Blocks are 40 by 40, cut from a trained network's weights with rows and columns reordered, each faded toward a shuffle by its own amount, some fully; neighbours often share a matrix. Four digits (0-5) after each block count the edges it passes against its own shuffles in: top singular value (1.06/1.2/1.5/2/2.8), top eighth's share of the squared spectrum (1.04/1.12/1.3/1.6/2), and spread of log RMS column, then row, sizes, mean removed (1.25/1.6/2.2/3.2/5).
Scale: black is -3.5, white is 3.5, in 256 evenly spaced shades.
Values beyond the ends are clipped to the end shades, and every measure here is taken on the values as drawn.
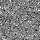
0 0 0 0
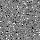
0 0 0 0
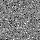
0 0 0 0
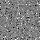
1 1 0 0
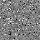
2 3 1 2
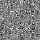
2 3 1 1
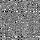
2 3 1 2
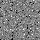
1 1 0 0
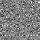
2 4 1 2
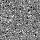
0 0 0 0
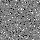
0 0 0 0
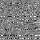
3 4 0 3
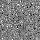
1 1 0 1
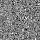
0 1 0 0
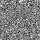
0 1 0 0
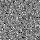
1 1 0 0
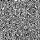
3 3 1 2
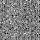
2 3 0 1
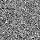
1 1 0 0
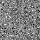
1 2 0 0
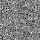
0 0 0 0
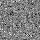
0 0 0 0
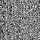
2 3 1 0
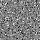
1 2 0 1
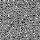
2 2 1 1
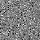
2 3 1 0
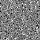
1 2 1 0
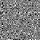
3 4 1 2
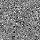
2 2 1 0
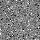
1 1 0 0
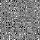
3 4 3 2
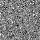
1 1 0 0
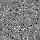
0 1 0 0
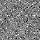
2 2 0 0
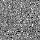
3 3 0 1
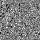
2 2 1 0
